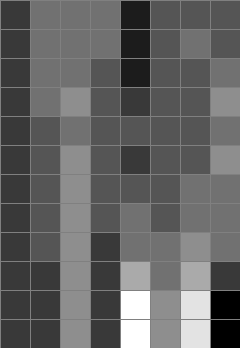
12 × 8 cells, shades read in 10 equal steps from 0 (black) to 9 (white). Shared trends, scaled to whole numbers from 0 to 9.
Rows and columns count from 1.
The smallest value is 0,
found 2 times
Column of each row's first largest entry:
2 2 2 3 3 3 3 3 3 5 5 5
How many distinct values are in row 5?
3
